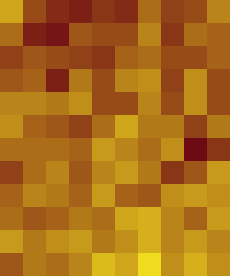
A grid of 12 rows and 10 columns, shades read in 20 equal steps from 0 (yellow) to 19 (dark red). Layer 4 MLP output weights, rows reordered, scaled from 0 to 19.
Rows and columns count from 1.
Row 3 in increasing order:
10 11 11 12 13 13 13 14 14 15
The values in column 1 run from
5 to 14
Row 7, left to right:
10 10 10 11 6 8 10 7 19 15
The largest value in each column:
14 17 18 17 15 16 12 15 19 15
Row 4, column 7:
7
